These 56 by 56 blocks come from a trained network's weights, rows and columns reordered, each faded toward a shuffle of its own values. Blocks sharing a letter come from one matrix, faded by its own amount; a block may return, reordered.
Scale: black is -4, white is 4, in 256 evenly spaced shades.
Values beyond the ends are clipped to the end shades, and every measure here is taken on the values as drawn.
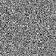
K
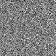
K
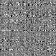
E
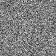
K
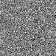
K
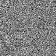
K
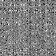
E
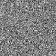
K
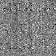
E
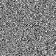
K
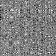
E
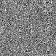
K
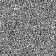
K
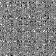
E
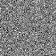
K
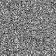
K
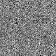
K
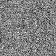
K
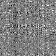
E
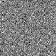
K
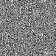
K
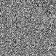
K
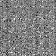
E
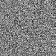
K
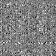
E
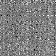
E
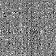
E
